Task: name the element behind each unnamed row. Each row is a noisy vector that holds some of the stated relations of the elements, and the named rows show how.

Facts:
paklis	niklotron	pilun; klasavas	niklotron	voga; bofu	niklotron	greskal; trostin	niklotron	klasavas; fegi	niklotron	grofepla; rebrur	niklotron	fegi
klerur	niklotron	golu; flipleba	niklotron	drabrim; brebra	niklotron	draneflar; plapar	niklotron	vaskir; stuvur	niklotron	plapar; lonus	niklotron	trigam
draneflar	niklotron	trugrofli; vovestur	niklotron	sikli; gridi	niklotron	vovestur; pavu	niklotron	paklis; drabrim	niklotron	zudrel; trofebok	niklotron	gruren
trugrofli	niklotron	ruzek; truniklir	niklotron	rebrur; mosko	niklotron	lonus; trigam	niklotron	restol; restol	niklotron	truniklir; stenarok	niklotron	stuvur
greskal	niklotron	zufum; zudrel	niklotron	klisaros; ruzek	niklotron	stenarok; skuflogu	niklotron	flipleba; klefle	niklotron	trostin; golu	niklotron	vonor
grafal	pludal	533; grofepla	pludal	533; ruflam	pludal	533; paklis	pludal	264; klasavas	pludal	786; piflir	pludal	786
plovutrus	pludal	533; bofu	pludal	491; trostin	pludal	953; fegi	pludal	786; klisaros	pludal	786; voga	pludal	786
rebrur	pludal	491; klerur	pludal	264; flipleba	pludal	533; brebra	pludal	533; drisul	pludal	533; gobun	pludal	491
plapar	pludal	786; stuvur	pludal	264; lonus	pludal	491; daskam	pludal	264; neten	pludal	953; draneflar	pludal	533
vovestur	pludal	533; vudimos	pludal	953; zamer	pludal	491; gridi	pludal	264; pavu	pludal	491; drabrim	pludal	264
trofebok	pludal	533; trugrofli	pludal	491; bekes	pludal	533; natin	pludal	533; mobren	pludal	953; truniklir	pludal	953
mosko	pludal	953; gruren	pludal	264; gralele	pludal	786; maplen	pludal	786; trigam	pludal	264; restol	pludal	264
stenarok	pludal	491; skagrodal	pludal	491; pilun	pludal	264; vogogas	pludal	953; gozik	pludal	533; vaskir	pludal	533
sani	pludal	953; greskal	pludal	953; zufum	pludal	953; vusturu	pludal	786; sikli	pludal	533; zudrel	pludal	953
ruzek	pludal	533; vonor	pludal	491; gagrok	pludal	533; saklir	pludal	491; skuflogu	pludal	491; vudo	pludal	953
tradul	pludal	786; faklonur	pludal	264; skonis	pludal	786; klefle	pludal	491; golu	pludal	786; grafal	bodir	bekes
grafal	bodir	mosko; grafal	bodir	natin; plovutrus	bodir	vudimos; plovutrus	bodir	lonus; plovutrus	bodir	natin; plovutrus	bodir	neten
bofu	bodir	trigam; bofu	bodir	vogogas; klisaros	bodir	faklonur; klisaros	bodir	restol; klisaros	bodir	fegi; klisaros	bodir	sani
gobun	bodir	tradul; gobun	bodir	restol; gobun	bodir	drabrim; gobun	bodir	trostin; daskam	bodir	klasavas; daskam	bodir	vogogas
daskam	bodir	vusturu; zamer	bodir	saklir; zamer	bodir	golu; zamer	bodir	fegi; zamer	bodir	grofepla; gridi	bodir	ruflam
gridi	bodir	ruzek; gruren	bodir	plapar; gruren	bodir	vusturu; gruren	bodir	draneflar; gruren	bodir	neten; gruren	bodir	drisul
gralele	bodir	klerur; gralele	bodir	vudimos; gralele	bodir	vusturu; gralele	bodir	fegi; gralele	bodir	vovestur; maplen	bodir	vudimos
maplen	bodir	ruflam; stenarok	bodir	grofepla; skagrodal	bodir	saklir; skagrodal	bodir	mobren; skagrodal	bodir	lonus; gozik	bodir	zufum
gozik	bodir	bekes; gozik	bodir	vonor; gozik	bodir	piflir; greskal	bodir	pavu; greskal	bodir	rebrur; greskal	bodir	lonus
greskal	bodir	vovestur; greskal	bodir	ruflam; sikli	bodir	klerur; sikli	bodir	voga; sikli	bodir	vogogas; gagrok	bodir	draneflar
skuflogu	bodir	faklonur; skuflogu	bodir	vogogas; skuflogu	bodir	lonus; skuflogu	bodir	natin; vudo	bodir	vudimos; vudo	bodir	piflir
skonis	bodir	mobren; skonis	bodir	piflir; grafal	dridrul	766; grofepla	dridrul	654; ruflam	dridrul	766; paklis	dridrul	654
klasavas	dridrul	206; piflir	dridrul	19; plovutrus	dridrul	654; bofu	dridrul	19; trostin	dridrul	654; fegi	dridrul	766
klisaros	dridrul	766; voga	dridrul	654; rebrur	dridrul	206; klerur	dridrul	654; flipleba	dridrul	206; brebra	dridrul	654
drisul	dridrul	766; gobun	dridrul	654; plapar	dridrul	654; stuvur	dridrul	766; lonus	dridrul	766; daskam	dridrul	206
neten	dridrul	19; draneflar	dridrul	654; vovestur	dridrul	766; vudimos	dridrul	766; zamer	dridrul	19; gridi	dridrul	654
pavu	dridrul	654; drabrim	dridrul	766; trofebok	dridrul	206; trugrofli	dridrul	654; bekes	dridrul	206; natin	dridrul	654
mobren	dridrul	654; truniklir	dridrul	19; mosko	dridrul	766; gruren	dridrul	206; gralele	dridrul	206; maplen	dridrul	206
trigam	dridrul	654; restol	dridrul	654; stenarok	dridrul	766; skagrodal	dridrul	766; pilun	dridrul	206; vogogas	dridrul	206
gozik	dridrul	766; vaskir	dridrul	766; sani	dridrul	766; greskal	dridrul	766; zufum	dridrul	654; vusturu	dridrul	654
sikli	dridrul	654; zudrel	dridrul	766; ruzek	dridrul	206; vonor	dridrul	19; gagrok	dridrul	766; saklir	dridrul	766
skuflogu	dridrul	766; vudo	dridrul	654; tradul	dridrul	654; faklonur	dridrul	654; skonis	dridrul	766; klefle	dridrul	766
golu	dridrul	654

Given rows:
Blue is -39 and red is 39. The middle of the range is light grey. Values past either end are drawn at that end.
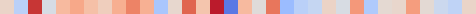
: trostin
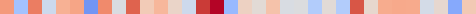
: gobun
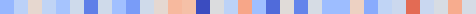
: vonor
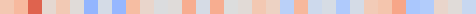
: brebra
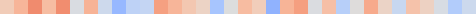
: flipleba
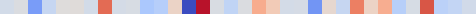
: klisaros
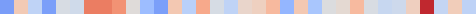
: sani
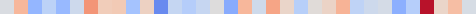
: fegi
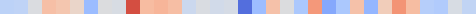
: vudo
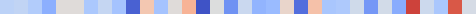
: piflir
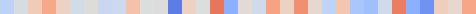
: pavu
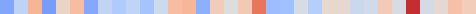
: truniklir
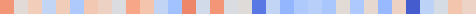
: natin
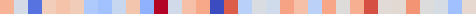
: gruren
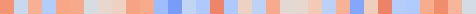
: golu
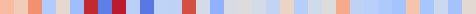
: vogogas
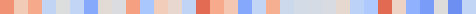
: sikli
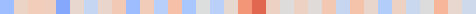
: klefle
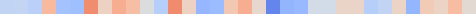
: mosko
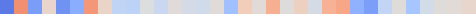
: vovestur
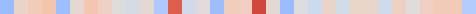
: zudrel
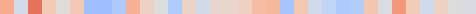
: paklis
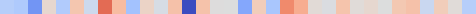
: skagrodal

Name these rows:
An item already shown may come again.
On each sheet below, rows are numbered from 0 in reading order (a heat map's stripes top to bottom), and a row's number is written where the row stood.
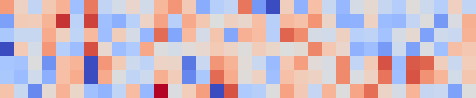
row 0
bekes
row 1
ruzek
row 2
rebrur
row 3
ruflam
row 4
zamer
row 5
zamer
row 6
gruren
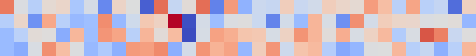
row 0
daskam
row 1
gozik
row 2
stenarok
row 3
gridi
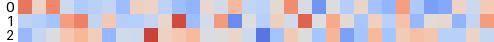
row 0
voga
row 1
maplen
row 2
vudo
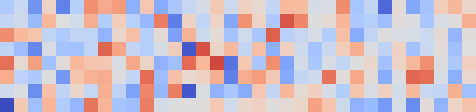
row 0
lonus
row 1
rebrur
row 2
klerur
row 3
skuflogu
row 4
restol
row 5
drabrim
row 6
skonis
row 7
ruflam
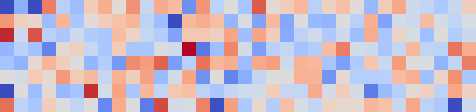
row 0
greskal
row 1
faklonur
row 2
trigam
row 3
neten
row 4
gridi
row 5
mobren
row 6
vudimos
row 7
daskam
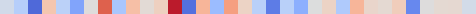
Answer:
grafal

